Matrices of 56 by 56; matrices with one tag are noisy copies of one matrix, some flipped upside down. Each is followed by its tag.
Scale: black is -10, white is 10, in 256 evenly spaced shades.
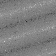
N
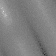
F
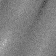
F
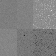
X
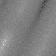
F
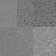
X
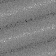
N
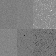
X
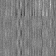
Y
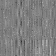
Y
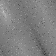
F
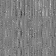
Y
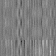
Y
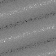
N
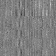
Y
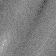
F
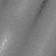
F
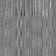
Y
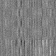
Y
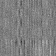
Y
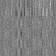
Y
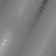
F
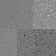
X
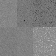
X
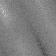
F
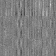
Y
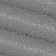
N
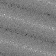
N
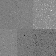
X
